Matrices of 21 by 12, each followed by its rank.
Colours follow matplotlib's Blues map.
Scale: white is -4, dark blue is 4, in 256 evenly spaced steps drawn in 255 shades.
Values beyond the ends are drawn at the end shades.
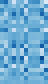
two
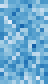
full rank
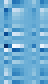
one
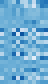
two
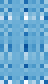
one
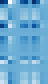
one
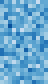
full rank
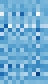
two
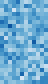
full rank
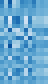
two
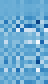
two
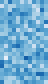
full rank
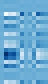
one
